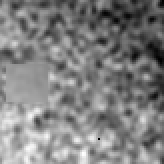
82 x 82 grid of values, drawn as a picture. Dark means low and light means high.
On average the colour sits 50% of the way up the scale. A single lone cell is far lower than the cells round it. In the middle left lies a patch that is calmer than the rest. The field is mottled with small blotches. The middle left is the calmest part. The halves do not mirror each other. The ninth with the highest average is the bottom left. Values rise toward the bottom left.
